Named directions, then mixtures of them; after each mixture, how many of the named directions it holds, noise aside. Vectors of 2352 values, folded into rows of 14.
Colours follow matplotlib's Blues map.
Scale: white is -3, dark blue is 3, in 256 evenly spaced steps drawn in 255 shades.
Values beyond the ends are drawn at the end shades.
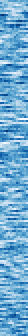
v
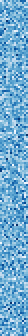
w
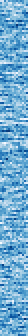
two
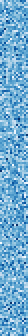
one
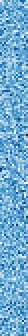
one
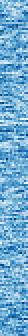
two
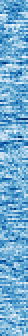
two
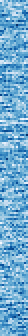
two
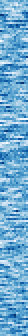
one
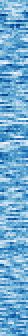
one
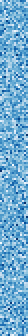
one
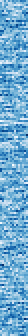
two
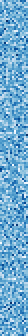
one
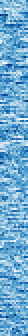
two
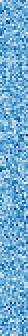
one
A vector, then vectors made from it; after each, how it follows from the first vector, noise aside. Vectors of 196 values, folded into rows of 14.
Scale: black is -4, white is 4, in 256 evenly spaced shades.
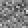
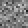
negated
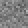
shrunk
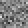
reversed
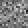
negated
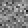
negated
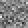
reversed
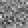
reversed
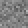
shrunk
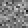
negated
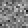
negated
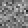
negated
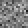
negated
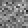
negated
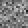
negated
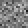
negated
